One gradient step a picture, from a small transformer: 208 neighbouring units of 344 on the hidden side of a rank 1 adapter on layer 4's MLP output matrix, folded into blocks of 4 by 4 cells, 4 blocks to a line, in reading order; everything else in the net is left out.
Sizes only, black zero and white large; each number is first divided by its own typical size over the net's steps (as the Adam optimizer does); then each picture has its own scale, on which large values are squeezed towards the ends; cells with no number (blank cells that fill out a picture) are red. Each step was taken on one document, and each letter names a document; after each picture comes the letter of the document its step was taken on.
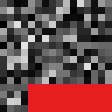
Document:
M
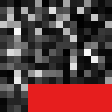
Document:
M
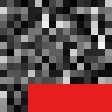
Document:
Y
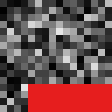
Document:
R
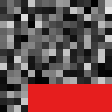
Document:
Y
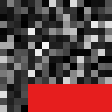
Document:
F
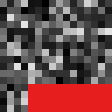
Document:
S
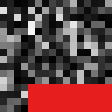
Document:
F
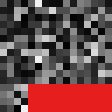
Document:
M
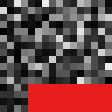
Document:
S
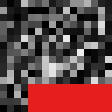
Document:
S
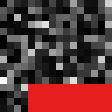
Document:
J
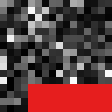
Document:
J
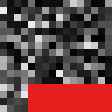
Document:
F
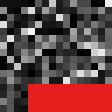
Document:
Y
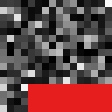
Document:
F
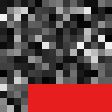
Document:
M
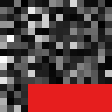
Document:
J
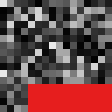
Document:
Y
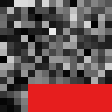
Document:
S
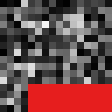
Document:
R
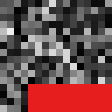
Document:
Y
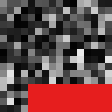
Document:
S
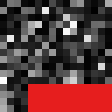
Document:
F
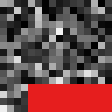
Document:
Y
